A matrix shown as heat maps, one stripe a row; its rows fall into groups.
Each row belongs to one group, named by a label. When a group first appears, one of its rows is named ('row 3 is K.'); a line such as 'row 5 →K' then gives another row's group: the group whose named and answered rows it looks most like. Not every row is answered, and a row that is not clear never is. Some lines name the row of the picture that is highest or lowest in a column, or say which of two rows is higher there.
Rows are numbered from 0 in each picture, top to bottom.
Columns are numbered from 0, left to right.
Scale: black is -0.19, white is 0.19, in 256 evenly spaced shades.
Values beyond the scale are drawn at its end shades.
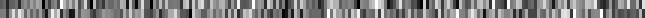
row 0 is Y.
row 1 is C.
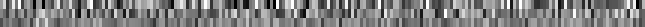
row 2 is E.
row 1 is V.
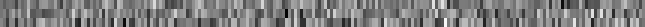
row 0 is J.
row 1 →C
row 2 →V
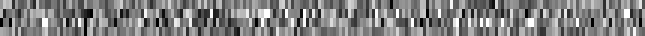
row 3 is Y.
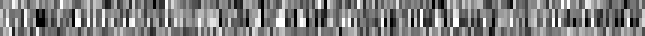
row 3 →E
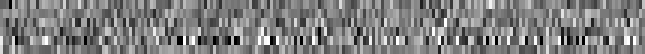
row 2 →V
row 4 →Y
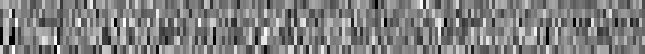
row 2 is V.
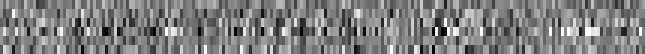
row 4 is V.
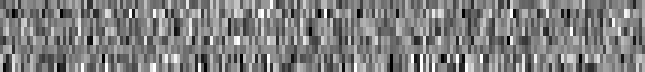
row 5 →E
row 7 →J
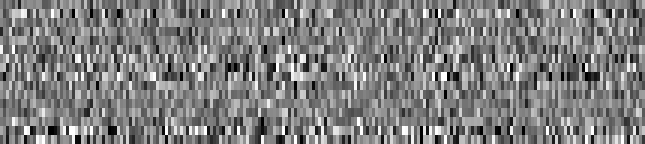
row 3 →E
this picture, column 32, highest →5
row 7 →Y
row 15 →V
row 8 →J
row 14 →C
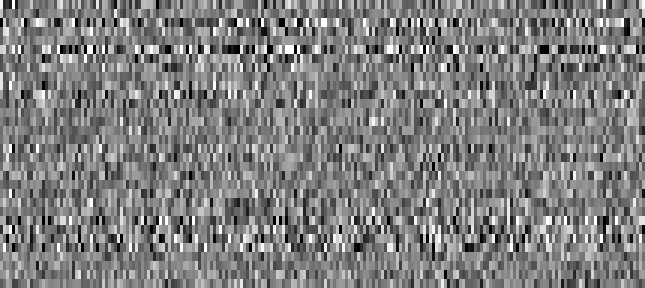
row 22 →Y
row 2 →V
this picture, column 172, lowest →27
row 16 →E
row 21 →E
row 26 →C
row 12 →Y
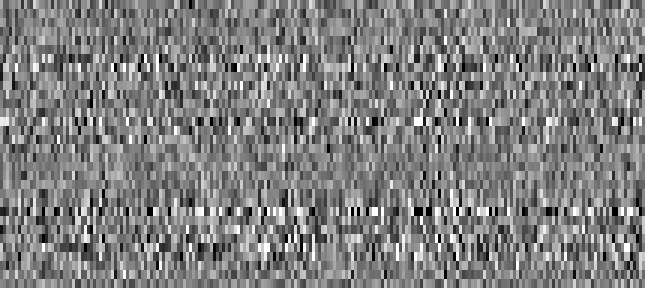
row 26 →C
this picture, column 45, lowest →25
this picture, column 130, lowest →5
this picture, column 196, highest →23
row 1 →V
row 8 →E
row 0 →C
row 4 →V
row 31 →V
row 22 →C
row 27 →Y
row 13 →Y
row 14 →C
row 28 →Y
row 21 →C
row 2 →Y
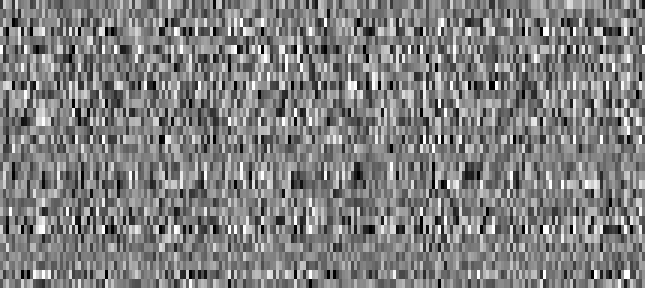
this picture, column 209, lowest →15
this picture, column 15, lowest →23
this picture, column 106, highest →9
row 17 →C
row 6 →Y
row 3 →C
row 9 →E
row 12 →V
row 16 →J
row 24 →V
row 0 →E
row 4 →Y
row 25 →C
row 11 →C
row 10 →C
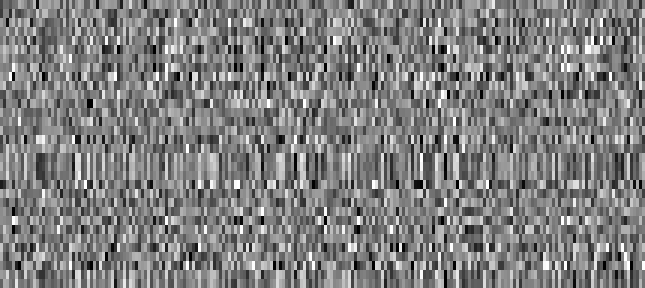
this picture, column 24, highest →15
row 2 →C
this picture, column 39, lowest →5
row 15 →V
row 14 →V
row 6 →Y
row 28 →C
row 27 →E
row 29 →Y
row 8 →E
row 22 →V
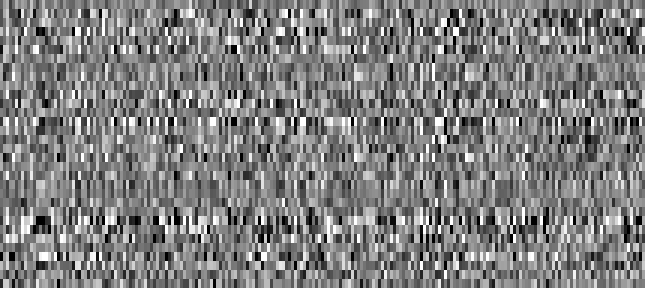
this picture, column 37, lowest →30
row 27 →Y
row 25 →C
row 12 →V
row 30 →V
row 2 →J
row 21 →V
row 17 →J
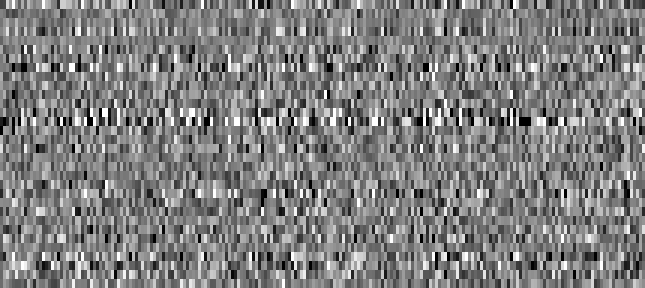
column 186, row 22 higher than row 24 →No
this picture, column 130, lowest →8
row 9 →Y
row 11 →V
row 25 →Y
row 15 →C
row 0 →J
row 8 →J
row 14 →E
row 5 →C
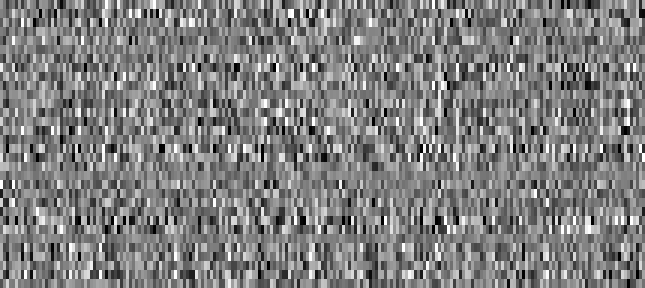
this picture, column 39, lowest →25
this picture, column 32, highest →4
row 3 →V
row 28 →C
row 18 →Y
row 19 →Y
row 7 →Y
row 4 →J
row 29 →Y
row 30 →C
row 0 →J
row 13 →Y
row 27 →C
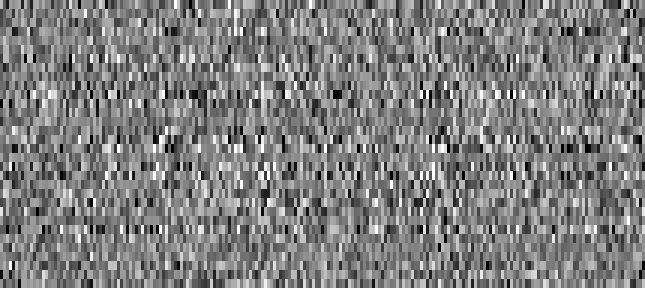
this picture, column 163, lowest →25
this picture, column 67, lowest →19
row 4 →Y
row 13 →E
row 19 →J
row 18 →E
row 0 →C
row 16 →J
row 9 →V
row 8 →E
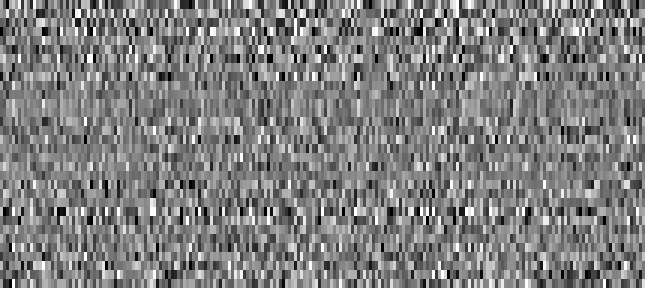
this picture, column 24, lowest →1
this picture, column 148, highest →2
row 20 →C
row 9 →J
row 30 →J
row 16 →E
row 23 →J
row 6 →Y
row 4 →J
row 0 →C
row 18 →Y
